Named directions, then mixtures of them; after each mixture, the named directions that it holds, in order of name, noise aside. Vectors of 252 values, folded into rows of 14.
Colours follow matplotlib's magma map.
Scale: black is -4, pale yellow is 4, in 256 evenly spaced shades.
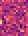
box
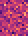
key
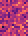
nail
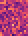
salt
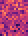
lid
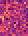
box, nail, salt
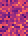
nail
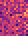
key, lid, salt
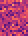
lid, salt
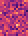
key, lid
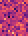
box, key, nail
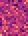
box, lid, nail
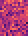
lid, salt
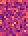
box, salt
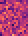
salt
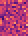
box, nail, salt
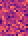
box, key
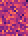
box, key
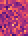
salt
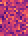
box, key, salt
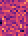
box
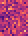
nail, salt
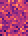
box, lid, nail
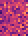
key, nail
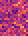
nail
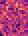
lid, salt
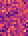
lid, nail, salt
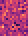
box, lid, nail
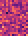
key, nail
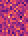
box, key, nail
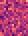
salt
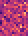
box, key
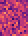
salt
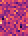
box, salt
